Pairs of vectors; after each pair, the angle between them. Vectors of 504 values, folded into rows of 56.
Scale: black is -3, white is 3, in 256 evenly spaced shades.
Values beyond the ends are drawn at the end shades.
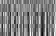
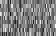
partly aligned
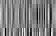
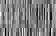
nearly parallel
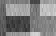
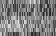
partly opposed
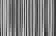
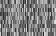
partly opposed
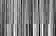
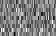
orthogonal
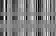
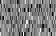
orthogonal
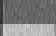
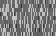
orthogonal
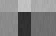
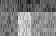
nearly opposite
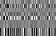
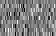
partly opposed
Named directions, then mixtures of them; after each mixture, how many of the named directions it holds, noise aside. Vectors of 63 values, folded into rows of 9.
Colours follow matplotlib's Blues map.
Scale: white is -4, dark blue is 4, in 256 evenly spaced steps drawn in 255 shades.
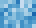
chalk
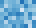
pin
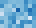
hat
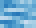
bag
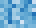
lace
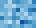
three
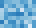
three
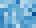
one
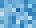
one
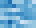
two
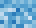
two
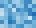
two
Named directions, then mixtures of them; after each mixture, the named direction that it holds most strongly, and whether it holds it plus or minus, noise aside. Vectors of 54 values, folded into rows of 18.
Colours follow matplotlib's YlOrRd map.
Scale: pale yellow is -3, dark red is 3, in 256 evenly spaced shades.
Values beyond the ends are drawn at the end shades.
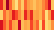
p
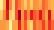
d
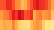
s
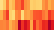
s, minus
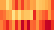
s, minus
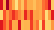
p, plus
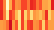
d, minus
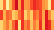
p, minus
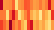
d, minus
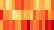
s, minus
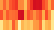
s, plus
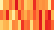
p, minus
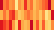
p, plus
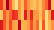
p, plus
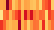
p, plus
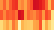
s, plus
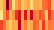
d, plus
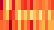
d, minus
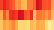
s, plus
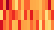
p, plus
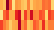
d, plus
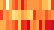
p, minus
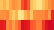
s, minus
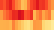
s, plus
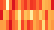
d, minus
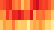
s, plus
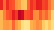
s, plus
